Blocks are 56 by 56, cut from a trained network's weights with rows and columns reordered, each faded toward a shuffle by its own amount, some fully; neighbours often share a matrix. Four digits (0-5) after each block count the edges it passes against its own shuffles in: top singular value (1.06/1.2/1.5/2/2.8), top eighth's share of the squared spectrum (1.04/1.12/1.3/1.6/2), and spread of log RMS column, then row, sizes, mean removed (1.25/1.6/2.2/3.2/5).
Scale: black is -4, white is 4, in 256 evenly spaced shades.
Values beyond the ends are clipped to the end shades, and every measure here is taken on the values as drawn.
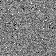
0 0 0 0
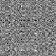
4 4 1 2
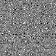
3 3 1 1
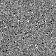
2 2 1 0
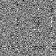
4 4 1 2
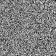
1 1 0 0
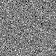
2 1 0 0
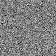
0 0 0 0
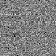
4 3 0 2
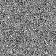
2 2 0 1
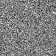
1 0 0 0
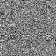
3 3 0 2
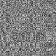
4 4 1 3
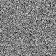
2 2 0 0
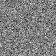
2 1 0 0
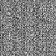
4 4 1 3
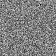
0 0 0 0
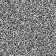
1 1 0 0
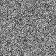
0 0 0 0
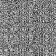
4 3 0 2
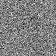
0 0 0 0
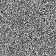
0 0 0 0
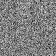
2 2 0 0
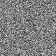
1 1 0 0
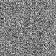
3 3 0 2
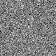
0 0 0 0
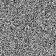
3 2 0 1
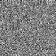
3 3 0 1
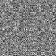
4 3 1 2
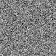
0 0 0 0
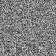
3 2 0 0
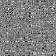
3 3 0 2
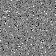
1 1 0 0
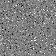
2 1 0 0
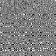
4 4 2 3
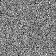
1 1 0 0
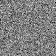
1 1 0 0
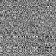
4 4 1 3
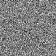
3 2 0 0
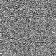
3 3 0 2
